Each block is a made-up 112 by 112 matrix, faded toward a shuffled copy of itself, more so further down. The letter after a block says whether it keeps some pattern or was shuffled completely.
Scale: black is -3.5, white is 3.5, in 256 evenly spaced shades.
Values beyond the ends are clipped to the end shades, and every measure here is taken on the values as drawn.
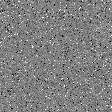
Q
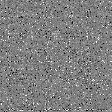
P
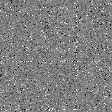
P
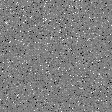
Q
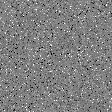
Q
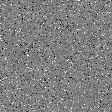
Q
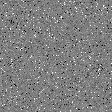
Q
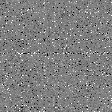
P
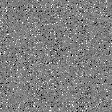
P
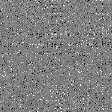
P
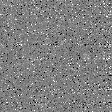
P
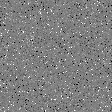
Q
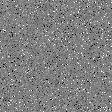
Q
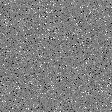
Q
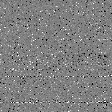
P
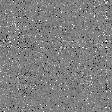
P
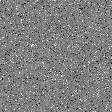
Q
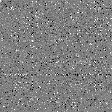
P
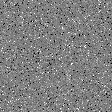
Q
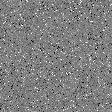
Q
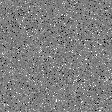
Q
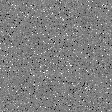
Q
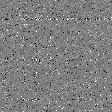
P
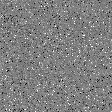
Q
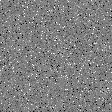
Q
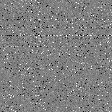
P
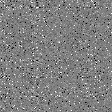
P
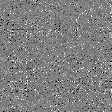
P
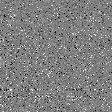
P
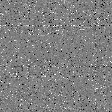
P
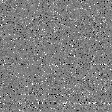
P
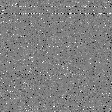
P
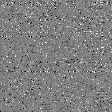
P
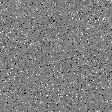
Q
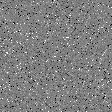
Q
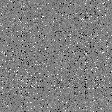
P
